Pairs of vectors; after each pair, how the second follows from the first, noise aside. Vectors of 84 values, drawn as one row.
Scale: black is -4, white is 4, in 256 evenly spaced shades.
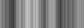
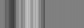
partly zeroed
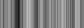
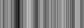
copied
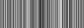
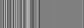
partly zeroed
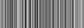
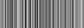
copied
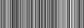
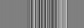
partly zeroed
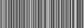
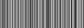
negated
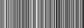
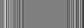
partly zeroed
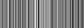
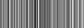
negated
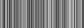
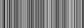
copied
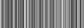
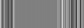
partly zeroed
